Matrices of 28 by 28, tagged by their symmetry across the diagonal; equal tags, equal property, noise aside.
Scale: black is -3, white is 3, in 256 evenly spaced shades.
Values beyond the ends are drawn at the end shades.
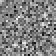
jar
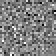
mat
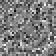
jar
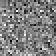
mat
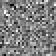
mat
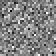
jar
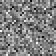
mat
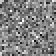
jar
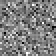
mat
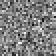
mat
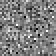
mat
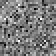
jar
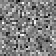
jar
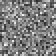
jar
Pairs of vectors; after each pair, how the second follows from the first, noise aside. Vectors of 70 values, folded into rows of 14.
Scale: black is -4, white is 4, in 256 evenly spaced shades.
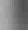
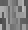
sign-scrambled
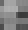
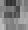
wrapped around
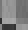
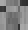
wrapped around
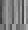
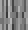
wrapped around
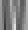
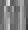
wrapped around
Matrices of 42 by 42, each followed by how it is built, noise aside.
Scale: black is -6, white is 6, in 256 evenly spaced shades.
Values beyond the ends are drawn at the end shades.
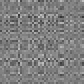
low rank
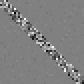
banded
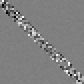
banded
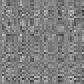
low rank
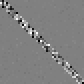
banded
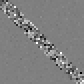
banded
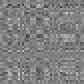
low rank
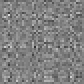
low rank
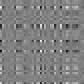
low rank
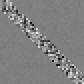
banded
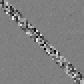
banded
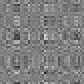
low rank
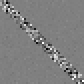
banded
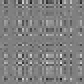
low rank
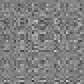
low rank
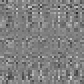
low rank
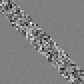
banded
